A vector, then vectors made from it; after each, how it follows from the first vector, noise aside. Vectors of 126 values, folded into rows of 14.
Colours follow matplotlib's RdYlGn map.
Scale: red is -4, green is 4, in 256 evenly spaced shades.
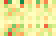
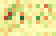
wrapped around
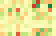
wrapped around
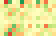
copied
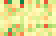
copied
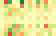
copied
